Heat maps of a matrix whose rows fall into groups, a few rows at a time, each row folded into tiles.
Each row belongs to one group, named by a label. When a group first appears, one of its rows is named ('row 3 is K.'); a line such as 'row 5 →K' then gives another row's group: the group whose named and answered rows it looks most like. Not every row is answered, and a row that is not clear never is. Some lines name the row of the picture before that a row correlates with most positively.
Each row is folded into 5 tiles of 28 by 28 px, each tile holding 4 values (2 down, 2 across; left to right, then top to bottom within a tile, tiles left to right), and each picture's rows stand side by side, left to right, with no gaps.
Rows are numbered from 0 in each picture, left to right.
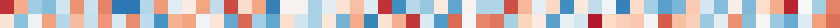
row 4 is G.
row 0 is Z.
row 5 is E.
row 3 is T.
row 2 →Z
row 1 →T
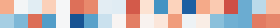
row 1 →E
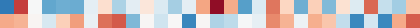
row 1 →E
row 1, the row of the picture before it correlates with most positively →0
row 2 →E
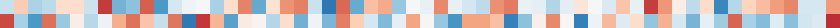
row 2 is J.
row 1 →J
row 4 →T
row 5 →E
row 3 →Z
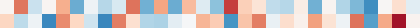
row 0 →J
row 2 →G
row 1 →T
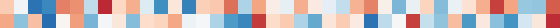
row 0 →J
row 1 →E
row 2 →Z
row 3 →E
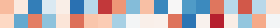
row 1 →J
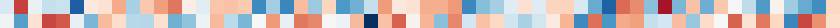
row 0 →T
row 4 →J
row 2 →G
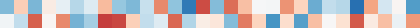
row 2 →T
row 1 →T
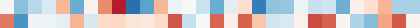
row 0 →T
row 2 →G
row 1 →G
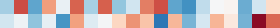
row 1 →J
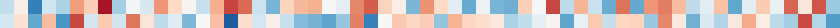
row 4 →T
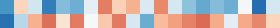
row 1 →G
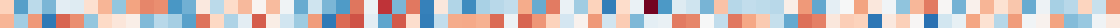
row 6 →Z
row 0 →J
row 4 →E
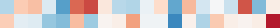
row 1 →Z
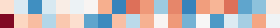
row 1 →E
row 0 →J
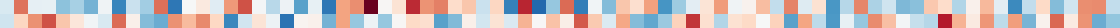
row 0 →G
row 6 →G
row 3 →Z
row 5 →T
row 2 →E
